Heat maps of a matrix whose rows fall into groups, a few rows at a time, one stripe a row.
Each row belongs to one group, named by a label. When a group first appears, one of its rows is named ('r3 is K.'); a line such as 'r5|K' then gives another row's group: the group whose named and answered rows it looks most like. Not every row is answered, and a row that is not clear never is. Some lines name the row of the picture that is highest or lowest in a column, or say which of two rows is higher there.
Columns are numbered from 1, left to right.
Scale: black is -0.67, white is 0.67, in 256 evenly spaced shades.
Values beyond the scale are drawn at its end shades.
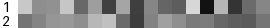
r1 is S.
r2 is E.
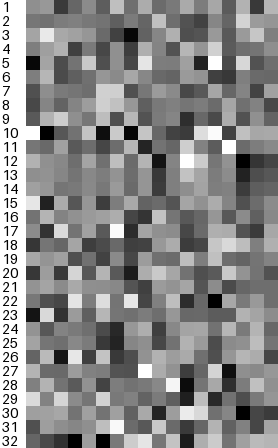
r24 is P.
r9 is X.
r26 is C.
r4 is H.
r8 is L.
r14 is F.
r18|C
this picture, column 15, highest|11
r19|H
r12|F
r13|F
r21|E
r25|P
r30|F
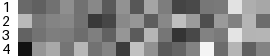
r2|P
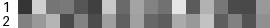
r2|H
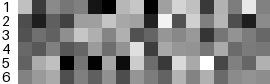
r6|H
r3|L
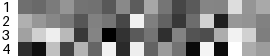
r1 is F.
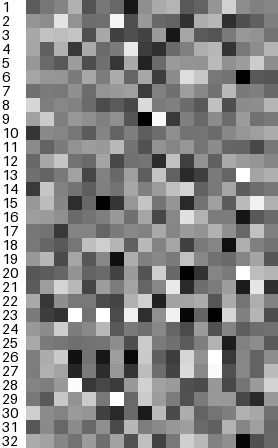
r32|F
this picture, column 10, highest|9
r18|L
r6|F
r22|P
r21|X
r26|H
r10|C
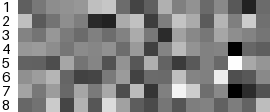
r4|F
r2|P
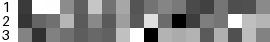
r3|P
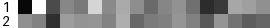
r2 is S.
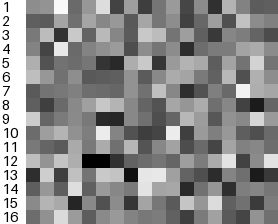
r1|X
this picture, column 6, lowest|12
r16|X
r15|H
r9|P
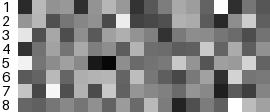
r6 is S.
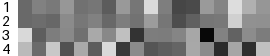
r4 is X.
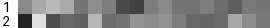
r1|E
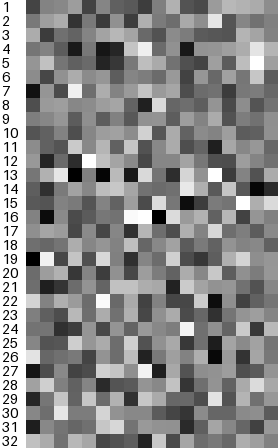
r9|H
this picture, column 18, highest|15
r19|C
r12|L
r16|P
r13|H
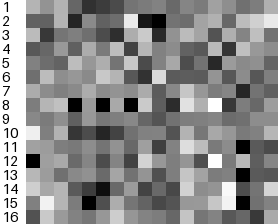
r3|P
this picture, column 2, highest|15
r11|F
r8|H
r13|F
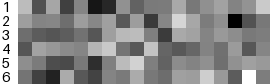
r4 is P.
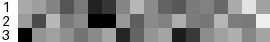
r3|C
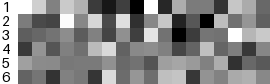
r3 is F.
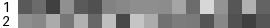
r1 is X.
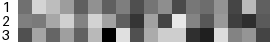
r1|X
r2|E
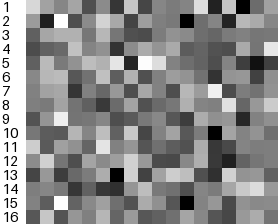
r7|H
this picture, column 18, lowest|5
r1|S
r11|S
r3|E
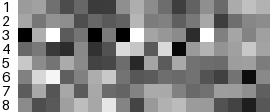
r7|C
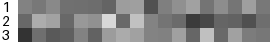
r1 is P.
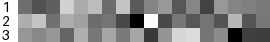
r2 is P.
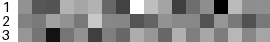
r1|L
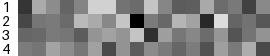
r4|X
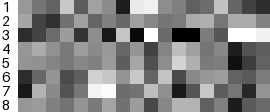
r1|C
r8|F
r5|F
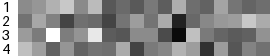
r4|S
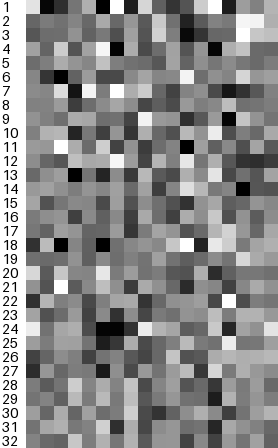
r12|E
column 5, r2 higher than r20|No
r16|H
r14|F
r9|L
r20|S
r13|H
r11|X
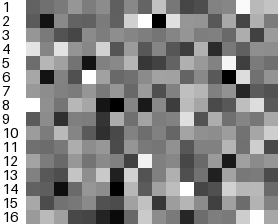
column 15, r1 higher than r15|No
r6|L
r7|F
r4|S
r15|P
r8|P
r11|X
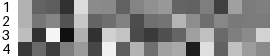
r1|L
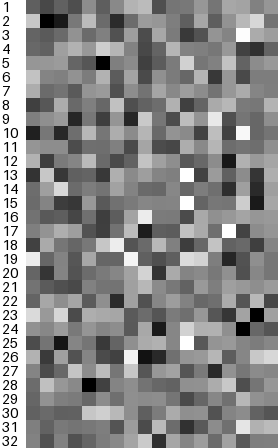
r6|S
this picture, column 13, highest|19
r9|H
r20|P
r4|E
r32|P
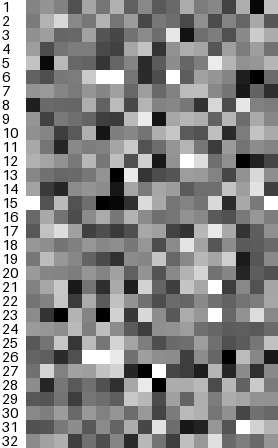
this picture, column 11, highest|6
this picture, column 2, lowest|5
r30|F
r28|P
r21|H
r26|L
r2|X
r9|P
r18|F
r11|S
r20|F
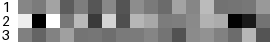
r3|X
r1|H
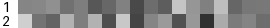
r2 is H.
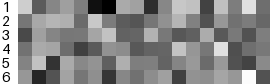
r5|S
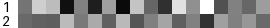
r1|H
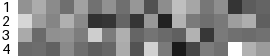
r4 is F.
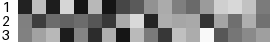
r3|H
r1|C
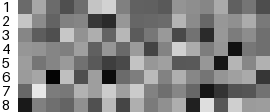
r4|F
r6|C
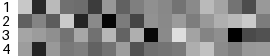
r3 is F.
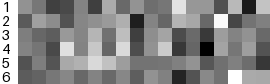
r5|L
